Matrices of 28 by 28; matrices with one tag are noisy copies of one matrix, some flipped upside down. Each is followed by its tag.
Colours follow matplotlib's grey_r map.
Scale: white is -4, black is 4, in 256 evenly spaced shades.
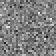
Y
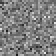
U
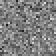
U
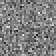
Y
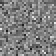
U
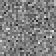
Y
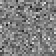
U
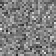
U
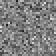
U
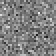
Y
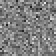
U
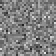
U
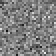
U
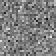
Y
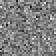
U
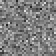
U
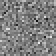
Y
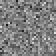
U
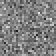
Y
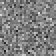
Y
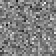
U
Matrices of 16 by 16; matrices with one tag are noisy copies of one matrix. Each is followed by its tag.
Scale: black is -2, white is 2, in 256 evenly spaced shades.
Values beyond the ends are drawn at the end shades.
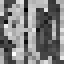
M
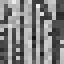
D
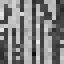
D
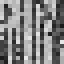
D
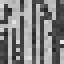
D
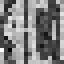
M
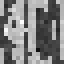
M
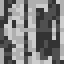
M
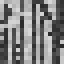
D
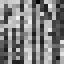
D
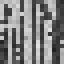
D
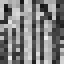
D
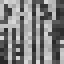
D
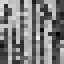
D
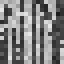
D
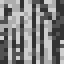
D
